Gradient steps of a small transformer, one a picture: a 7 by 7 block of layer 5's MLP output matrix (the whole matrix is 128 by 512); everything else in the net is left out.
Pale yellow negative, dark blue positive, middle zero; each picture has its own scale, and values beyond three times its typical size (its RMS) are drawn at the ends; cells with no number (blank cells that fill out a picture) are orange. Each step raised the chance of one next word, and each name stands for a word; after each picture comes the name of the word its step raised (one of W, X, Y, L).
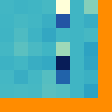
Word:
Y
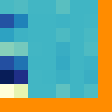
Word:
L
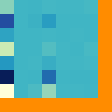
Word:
L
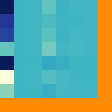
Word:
Y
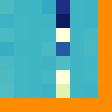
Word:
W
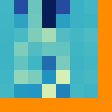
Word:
W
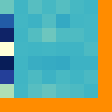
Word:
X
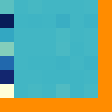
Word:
L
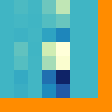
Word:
X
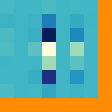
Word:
X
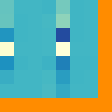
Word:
X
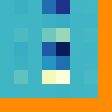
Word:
W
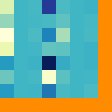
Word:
Y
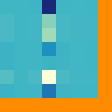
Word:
W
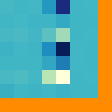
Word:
W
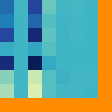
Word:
Y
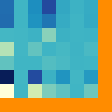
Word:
L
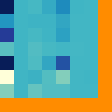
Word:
Y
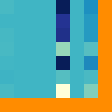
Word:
Y
